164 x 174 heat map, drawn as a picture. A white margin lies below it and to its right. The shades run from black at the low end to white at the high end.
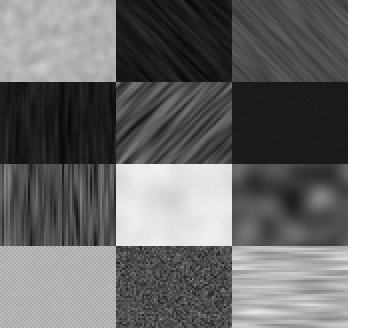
The table splits into 4 rows of 3 panels. Panel 1,1: high, blotchy, faint in contrast. Panel 1,2: very low, slanting down to the right, faint in contrast. Panel 1,3: low, slanting down to the right, faint in contrast. Panel 2,1: very low, streaked downward, faint in contrast. Panel 2,2: low, slanting up to the right. Panel 2,3: very low, flat. Panel 3,1: low, streaked downward. Panel 3,2: very high, smooth, faint in contrast. Panel 3,3: low, smooth. Panel 4,1: high, checkered, faint in contrast. Panel 4,2: low, fine-grained. Panel 4,3: high, streaked across.
